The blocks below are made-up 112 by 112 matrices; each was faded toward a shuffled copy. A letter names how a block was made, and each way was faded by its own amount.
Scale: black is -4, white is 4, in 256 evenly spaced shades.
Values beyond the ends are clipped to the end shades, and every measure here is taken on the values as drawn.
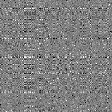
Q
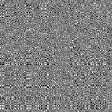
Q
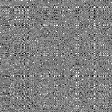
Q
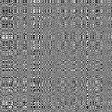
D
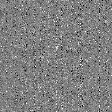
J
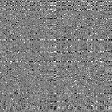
Q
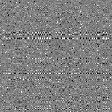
Q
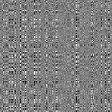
D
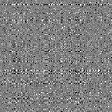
Q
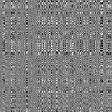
D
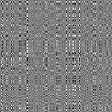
D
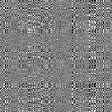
D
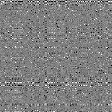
Q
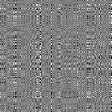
D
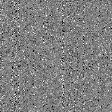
J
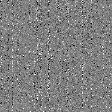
J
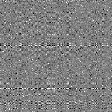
Q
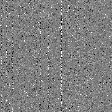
J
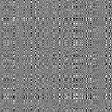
D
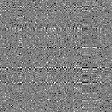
Q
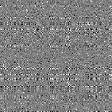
Q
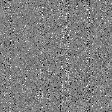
J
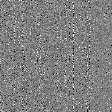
J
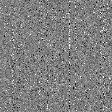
J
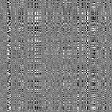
D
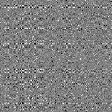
Q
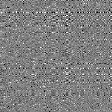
Q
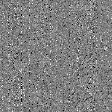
J
